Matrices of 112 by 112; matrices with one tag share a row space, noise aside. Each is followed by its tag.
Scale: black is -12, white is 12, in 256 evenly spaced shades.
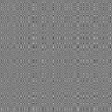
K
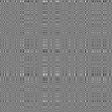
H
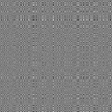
K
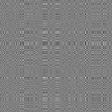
H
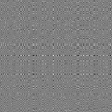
K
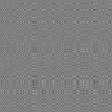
K
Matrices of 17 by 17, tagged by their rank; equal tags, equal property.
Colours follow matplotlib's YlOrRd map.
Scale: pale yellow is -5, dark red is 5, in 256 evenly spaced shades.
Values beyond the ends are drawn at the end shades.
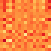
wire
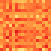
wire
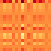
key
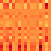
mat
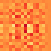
mat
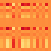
key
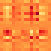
mat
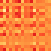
mat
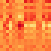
mat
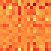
wire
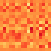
wire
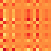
key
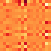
mat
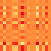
key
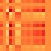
key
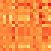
wire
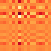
key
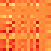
mat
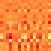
mat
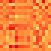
wire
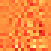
wire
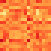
wire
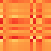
key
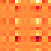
key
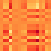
key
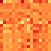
wire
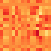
mat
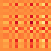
key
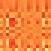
mat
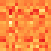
wire
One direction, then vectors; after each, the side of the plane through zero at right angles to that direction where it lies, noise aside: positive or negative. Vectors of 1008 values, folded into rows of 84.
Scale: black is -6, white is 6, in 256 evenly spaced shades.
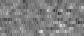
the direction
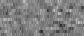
negative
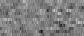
negative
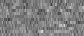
positive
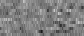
negative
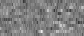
positive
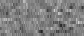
negative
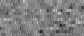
negative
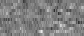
positive
